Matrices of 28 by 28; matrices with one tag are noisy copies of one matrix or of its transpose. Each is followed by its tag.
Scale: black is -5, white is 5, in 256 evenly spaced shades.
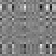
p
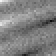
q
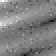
q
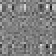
p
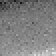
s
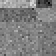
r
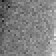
s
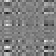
p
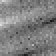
q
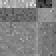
r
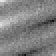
q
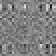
p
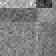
r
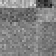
r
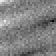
q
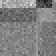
r
